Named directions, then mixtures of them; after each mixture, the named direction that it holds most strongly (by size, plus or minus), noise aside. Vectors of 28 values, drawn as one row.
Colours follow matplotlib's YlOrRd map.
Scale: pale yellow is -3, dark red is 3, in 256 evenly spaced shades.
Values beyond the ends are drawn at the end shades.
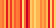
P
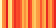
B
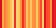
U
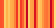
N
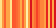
P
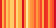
U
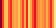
B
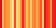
U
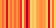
P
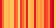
N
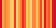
U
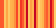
N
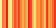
B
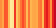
U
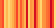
N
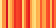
B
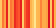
P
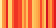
B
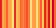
U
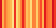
U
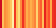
U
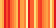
N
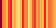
B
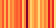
P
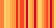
N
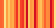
N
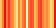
N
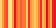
B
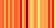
P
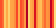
N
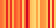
P
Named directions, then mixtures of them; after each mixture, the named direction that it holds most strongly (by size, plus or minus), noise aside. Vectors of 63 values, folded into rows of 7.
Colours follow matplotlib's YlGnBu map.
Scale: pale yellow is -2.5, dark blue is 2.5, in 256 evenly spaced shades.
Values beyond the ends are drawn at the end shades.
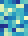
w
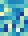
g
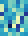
g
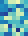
g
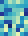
g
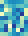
g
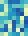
g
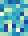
g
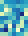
g
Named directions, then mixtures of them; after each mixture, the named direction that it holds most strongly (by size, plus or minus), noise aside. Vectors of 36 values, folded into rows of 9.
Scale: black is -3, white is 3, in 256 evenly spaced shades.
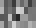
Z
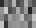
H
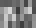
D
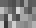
Z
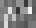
D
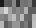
H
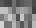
D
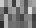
H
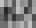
D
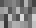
H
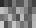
H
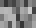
D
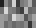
H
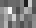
D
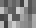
Z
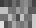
H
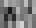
D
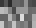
H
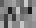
D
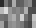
H
